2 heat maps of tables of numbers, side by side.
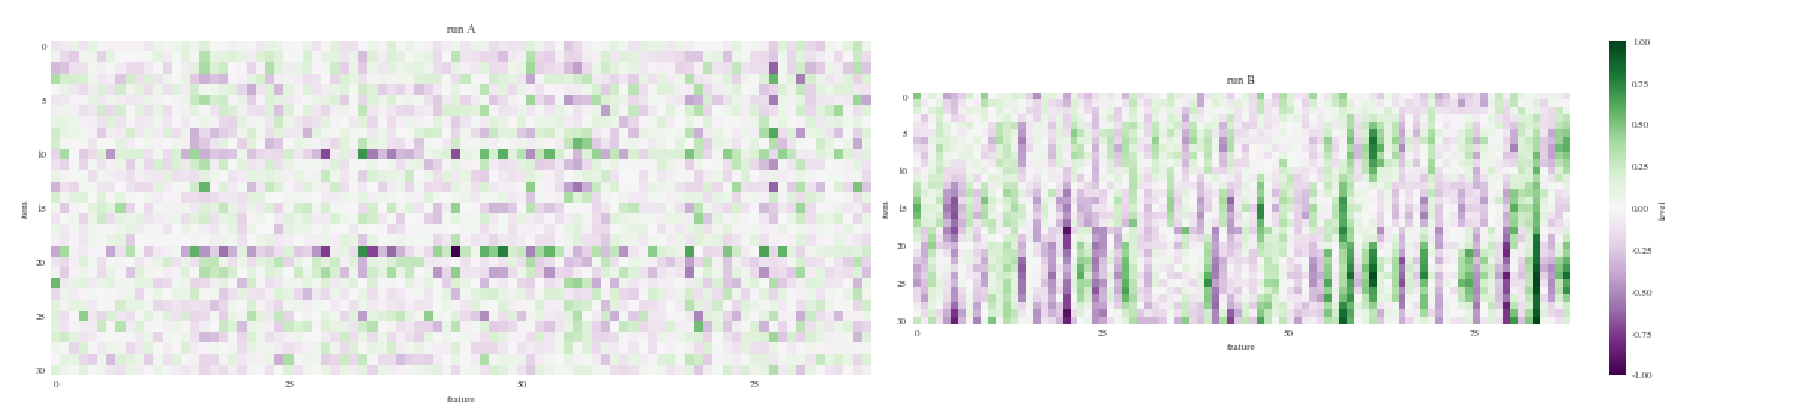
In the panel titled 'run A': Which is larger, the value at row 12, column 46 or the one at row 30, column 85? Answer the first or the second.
the second
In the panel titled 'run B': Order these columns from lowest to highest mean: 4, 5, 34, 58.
5, 4, 34, 58
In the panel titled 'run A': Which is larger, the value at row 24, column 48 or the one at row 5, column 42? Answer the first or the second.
the first
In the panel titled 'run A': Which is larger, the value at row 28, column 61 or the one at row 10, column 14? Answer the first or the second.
the first
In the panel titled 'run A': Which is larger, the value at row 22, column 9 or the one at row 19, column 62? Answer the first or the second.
the first
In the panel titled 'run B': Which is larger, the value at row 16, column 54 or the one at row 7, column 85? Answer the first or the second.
the first
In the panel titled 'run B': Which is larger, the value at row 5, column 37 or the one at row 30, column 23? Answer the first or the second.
the first
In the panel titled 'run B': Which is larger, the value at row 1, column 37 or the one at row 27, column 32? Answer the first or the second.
the first
